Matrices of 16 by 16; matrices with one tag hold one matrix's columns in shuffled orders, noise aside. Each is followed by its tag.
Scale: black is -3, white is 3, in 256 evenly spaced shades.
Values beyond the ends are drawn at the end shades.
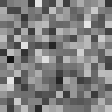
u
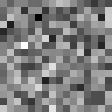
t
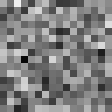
u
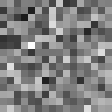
t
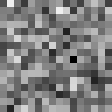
u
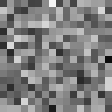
u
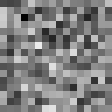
t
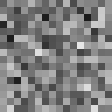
t
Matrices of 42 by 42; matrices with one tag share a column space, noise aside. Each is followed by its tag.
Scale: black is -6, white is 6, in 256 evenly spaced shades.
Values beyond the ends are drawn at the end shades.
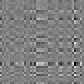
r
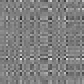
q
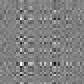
r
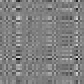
q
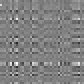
r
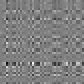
r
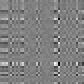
r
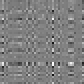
r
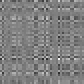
q
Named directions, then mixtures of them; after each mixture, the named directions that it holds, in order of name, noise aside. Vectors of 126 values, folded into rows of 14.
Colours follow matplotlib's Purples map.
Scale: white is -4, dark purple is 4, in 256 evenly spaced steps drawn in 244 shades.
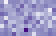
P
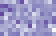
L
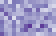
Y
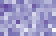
L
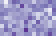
P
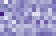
L, P, Y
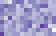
L, Y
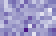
L, P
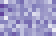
L, P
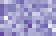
L, P, Y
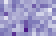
P, Y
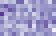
L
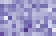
L, P, Y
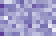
L, P, Y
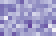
L, P, Y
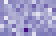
P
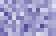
L, Y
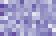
L, P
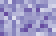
Y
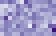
L, Y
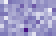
P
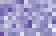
L, Y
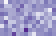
P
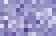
P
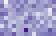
P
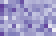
L, P, Y
